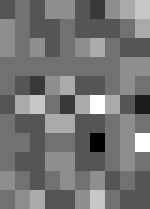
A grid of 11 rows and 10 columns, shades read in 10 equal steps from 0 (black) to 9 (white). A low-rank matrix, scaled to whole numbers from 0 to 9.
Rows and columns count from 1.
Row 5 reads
4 3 2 5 6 3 3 4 5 4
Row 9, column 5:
5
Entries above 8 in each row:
0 0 0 0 0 1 0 1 0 0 0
